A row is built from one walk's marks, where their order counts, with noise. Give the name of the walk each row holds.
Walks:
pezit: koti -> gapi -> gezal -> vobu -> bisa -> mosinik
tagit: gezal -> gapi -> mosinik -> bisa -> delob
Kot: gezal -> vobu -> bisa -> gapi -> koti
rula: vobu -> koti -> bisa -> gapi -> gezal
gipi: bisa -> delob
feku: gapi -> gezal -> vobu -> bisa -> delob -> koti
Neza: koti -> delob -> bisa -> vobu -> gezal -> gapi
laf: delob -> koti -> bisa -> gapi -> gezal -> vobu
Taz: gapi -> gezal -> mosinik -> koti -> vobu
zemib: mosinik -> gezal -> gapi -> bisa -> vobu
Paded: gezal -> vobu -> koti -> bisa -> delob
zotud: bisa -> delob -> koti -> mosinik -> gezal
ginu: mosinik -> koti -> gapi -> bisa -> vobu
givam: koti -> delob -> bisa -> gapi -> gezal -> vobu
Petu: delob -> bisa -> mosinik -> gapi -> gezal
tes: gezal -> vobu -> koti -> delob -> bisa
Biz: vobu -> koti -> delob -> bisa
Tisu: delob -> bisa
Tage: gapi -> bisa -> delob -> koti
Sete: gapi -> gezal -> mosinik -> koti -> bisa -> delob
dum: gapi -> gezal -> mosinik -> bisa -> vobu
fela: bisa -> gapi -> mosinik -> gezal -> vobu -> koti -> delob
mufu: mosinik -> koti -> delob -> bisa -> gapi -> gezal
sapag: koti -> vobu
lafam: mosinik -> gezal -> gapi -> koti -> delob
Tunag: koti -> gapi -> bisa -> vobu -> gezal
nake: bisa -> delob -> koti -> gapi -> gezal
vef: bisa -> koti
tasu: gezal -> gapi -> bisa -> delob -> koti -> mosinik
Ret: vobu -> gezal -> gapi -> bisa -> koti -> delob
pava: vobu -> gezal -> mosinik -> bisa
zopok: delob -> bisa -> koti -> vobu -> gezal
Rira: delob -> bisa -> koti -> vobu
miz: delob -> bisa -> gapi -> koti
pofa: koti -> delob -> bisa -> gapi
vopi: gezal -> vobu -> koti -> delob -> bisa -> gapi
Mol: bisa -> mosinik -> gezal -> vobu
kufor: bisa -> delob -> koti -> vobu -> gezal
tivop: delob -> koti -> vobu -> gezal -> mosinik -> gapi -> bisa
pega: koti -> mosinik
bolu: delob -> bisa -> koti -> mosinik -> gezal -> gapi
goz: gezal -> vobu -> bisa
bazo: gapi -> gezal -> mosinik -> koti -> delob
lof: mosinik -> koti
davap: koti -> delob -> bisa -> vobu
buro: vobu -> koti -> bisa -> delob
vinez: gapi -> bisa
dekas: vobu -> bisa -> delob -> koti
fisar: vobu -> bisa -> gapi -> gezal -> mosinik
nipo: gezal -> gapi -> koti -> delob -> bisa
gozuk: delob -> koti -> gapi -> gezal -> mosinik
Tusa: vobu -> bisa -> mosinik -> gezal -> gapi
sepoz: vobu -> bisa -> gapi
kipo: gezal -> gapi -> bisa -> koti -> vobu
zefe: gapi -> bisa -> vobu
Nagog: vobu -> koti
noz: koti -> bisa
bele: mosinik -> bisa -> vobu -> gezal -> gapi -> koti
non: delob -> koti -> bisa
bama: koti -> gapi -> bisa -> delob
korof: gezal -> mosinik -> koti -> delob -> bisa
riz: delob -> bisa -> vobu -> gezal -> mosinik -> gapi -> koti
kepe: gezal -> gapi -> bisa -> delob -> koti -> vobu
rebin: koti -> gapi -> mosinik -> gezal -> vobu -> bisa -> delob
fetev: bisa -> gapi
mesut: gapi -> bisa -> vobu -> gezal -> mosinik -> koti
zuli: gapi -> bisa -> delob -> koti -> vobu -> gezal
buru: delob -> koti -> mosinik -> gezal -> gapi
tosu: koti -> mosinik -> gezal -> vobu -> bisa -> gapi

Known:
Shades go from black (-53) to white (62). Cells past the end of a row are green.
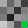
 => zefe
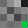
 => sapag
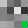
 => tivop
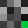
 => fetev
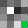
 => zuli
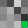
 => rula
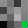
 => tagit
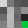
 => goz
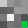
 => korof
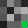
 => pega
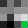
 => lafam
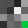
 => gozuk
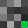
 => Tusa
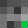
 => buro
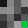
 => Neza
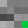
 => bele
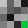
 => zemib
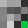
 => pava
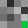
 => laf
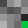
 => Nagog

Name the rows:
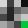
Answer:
ginu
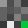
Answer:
fisar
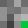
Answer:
mufu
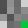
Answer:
Tage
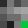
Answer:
bama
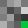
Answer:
vef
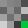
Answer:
vinez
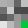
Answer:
mesut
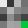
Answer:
kipo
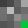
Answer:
Ret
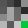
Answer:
zopok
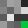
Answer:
noz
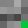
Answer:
givam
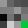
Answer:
pezit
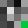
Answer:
Paded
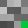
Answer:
zotud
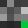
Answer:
gipi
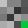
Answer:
dum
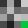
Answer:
bazo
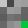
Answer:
kepe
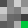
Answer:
nake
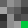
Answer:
tosu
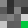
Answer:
Rira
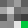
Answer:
Tunag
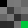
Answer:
pofa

